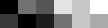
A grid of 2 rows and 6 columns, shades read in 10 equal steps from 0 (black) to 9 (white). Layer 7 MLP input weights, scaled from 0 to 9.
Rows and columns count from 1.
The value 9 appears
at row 1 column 6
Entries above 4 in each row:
3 2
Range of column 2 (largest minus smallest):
4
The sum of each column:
2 4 4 12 14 15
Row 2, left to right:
2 0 1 4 7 6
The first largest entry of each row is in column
6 5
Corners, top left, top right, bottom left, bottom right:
0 9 2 6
